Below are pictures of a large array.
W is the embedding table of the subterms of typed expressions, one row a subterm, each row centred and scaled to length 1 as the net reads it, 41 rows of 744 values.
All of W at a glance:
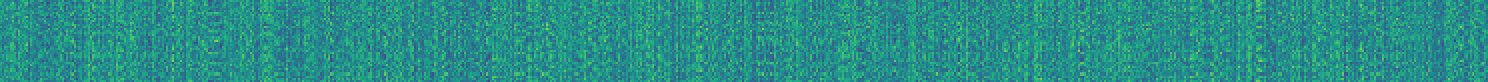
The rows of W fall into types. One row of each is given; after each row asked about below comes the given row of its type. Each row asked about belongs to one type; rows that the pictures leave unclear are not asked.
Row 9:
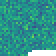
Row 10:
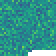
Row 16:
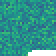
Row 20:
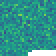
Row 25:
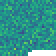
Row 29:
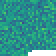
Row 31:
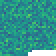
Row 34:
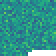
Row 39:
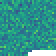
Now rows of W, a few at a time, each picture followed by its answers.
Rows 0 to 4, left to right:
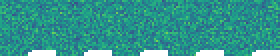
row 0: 9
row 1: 10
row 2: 34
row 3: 16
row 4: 29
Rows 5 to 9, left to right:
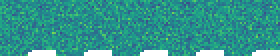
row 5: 9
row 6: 31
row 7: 39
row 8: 10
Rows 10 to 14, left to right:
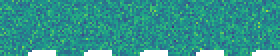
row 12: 20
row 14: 29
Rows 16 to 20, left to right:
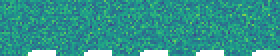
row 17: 10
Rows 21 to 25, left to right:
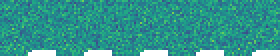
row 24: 34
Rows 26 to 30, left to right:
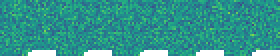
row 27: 16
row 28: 16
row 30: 29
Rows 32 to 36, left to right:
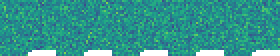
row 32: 9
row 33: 25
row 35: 16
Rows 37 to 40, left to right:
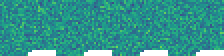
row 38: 29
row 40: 9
